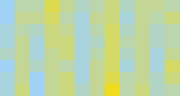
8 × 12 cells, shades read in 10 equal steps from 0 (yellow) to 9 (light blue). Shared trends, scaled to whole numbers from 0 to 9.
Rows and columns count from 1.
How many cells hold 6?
16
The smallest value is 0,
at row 8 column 8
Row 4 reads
8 5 8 4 4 8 7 3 6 5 7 6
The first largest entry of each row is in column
1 1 1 1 3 1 3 3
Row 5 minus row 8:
-1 1 -1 0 0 1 1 3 1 1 1 -1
